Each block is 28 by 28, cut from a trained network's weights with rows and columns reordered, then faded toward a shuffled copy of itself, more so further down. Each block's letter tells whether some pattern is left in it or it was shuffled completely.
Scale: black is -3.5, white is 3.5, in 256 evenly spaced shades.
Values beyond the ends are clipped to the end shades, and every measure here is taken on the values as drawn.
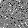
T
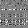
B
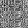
B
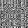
B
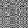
B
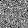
T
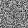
T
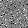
T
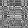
B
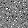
T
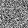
T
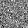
T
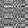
B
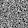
T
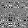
B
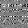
B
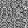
B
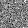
T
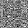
B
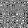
B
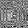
B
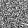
T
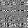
B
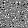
T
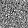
T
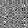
B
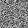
T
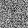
T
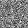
T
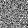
T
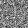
T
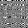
B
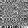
B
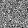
T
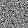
T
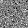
T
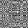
B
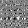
B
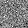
T
